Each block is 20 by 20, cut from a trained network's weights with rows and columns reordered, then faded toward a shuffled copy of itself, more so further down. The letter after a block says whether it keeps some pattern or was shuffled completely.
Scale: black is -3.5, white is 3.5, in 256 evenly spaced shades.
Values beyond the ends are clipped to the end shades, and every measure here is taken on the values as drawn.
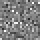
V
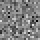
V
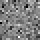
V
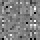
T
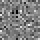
T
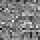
T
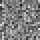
V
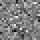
V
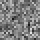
V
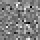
T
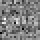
T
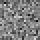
V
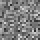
T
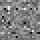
T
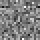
T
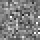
V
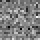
T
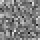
T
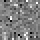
T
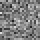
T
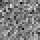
V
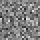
T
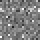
T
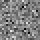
V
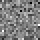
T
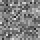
V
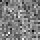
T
